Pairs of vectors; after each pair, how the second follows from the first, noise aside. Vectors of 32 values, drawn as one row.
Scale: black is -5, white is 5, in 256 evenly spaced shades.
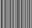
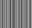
reversed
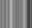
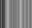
reversed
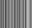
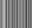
reversed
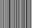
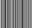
reversed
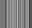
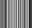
scaled up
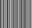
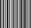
scaled up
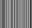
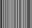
reversed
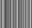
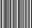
scaled up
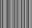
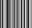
scaled up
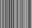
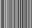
reversed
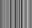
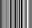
scaled up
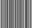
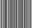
reversed
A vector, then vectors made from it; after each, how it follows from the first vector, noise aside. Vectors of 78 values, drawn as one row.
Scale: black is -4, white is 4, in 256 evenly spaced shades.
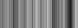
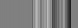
partly zeroed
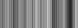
copied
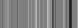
partly zeroed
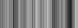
copied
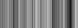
copied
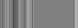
partly zeroed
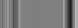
partly zeroed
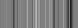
partly zeroed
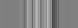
partly zeroed
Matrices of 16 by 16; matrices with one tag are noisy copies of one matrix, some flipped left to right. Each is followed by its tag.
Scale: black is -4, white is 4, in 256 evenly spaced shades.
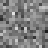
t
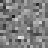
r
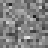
r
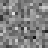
t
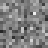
t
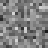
t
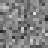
t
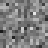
t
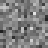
t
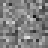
r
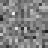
t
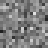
t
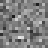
r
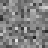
t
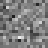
r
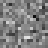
r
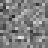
r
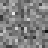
t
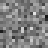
t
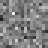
t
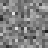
t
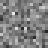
t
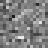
r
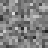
t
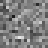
r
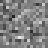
r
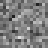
r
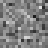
r
